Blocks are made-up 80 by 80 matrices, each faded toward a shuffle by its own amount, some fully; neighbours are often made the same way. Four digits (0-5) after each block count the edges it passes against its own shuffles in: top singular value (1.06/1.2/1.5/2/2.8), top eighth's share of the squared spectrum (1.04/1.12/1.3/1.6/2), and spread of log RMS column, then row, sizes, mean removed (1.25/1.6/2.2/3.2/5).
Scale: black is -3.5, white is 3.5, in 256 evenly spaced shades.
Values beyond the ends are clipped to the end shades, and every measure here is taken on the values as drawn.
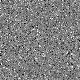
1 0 0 0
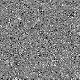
3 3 1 1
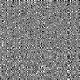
4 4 3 2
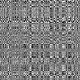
5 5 4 4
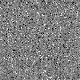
3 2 1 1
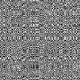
5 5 3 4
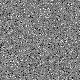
1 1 0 0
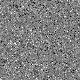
1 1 0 0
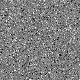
0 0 0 0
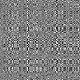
5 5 4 4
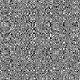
4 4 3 3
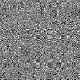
4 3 2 2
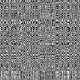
5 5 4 3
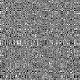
4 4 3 3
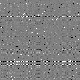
5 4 1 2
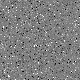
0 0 0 0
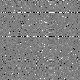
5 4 1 2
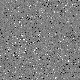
2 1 0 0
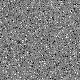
2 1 0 0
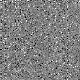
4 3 2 1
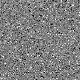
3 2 0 0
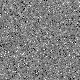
0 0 0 0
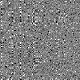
4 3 2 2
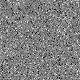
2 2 0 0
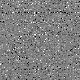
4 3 1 1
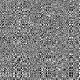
4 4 3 3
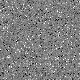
2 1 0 0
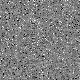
2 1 0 0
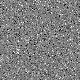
2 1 0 0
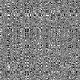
4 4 3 2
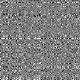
4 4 2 3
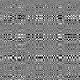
5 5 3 4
